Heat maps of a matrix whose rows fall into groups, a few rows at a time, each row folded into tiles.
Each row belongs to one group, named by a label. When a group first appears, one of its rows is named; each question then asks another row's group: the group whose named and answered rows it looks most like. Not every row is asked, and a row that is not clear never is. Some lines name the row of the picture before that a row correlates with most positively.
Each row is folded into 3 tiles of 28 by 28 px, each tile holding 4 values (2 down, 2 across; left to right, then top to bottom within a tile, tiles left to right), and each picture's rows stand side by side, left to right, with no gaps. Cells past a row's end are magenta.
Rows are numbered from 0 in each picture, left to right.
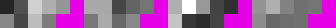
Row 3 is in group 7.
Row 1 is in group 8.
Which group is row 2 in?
7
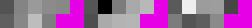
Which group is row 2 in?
7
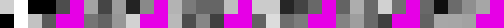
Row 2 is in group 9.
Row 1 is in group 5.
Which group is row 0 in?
8
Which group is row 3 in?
8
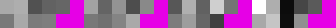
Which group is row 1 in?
5
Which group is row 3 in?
8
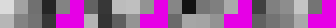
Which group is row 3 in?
7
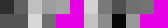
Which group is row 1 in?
8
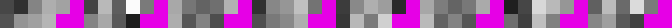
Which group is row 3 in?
7
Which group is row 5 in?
9
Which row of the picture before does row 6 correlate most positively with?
0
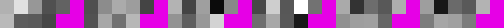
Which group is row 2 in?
5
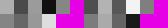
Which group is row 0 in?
5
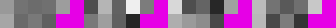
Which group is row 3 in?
9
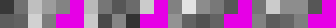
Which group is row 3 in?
7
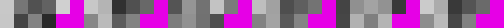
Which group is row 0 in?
9
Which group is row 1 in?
8
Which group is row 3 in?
8
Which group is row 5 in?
8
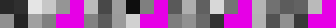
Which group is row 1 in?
5
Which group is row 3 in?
9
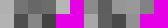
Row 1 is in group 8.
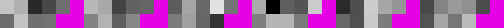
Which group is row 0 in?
8
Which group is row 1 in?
8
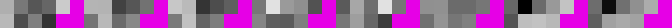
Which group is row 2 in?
8
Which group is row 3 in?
7
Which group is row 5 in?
8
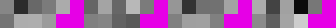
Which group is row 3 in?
5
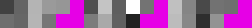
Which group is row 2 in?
8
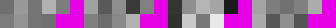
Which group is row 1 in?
5
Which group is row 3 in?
9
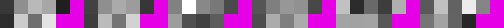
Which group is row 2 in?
7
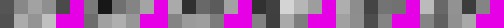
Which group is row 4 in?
8
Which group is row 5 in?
5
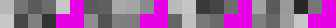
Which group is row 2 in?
8
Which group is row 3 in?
5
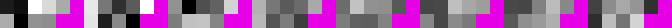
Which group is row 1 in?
9
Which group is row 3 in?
9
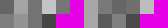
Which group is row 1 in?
9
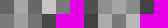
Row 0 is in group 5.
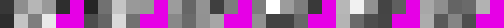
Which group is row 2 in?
5
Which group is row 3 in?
7
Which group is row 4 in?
7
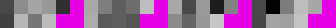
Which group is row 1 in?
9
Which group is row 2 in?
5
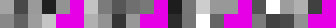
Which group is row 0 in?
5
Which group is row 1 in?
8
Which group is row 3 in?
7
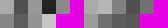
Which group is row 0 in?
5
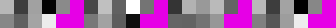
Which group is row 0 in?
5
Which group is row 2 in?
7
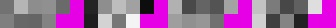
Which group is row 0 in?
7
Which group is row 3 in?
9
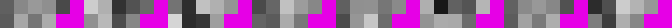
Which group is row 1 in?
8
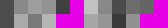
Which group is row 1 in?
8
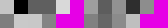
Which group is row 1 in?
5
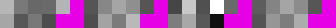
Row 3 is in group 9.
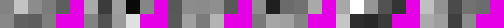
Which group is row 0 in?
7
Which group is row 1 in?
5
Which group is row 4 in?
7
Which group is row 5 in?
8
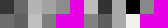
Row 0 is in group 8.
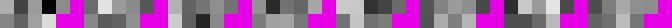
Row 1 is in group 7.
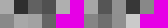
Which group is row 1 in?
5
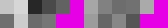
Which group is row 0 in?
8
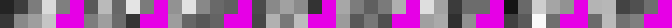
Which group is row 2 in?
7
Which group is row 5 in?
8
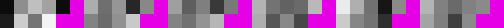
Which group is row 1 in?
5
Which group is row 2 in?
5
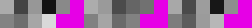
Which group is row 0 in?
5
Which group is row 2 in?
5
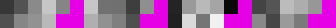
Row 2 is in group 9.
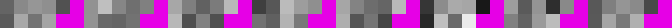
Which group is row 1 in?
7
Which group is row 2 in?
9
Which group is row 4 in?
9
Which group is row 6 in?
5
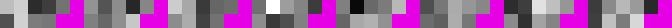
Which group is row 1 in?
5
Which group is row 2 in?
8
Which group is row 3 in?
7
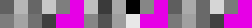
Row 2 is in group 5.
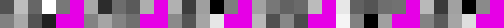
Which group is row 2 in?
5
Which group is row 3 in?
9
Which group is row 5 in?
5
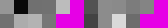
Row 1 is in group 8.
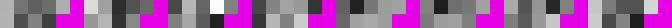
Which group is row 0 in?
9
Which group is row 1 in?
8
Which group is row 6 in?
5
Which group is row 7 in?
9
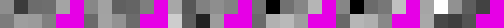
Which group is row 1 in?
8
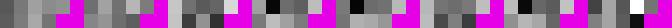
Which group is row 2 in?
9
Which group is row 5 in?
9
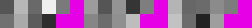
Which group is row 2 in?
8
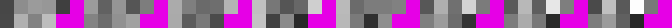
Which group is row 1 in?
5
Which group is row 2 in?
9
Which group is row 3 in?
9
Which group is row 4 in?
8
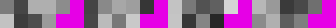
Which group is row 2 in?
9
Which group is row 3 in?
8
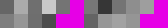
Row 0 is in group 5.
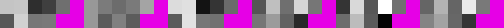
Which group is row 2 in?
8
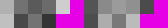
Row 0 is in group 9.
